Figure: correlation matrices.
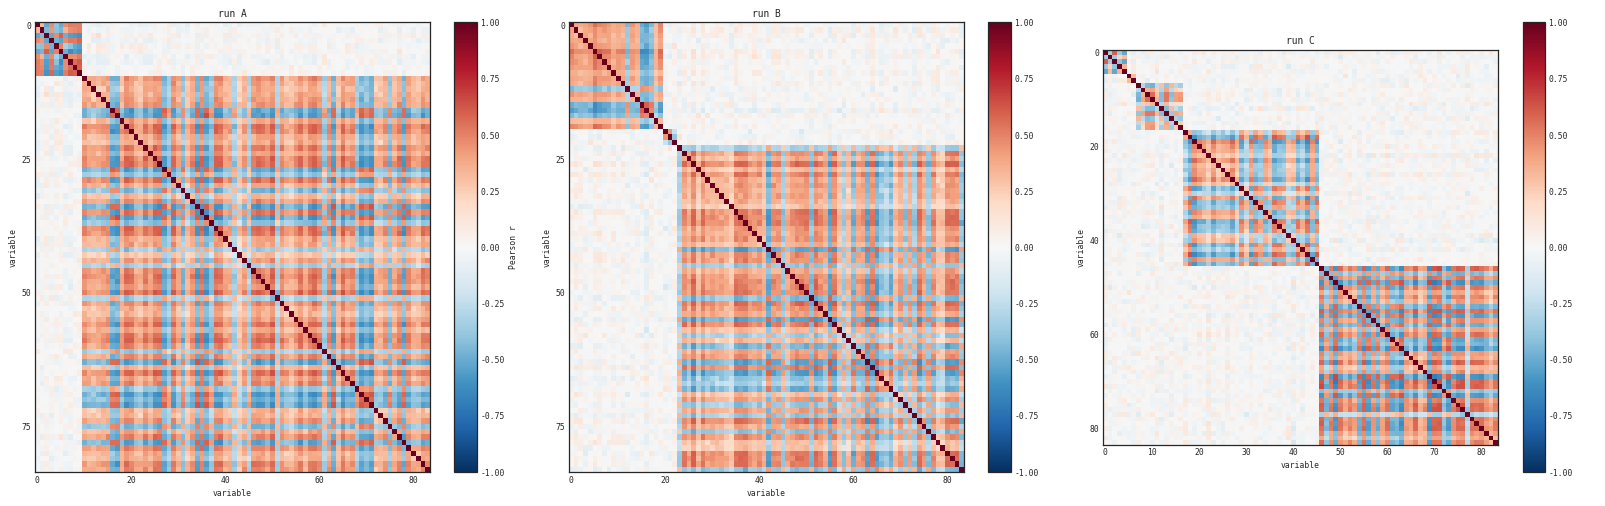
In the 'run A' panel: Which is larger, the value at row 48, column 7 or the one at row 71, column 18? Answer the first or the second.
the first
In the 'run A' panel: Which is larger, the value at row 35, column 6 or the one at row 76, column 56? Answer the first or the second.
the second
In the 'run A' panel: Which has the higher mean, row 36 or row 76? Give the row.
76
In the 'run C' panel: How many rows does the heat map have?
84
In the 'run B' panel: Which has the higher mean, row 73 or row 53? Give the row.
53
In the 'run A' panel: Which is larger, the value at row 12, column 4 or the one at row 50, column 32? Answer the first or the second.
the second
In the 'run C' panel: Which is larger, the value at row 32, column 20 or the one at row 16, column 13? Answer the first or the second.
the second
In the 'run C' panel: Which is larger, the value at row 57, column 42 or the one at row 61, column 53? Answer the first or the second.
the first
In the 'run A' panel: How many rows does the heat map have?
84
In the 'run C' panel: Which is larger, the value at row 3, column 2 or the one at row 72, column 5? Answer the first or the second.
the second
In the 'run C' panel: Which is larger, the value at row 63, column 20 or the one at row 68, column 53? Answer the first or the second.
the second
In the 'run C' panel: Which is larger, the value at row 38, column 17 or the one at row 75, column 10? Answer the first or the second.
the first
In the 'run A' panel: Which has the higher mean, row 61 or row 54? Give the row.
54
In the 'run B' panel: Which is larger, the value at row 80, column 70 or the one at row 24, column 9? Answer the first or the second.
the first
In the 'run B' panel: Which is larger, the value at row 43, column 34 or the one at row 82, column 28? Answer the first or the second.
the second
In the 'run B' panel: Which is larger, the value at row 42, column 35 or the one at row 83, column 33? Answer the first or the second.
the second
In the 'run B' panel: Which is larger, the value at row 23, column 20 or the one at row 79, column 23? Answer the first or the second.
the first
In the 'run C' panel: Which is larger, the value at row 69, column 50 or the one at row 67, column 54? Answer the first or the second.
the second
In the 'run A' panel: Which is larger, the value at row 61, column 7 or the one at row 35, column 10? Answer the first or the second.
the second
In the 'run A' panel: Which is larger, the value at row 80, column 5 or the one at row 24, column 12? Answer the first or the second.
the second
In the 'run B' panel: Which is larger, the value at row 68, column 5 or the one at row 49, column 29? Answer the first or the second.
the second
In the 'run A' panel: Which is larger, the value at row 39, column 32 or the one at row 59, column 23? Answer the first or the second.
the second
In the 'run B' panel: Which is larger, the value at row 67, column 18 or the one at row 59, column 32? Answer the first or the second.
the second
